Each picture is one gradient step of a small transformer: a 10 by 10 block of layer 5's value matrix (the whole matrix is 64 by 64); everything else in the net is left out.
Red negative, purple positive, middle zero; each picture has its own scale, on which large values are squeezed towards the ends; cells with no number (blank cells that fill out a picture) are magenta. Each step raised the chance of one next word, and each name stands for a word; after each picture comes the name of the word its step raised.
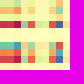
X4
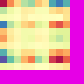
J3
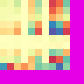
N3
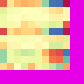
N3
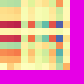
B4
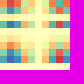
J3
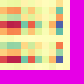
X4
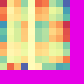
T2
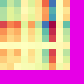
N3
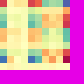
J3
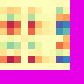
X4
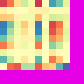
T2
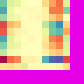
X4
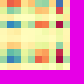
J3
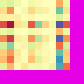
B4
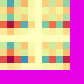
X4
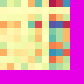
N3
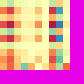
B4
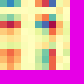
N3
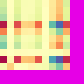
X4
